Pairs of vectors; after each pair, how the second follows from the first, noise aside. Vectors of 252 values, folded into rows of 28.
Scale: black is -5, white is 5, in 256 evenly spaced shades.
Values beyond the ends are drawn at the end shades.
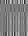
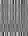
reversed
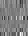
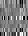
scaled up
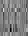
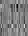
reversed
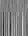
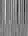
reversed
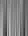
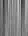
reversed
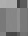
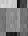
scaled up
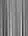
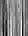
scaled up
